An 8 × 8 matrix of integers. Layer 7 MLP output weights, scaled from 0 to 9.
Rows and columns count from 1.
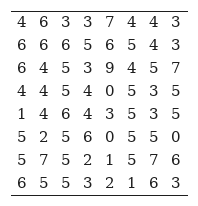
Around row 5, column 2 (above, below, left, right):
4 2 1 6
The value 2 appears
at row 6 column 2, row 7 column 4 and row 8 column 5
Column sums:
37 38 40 30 28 34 37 32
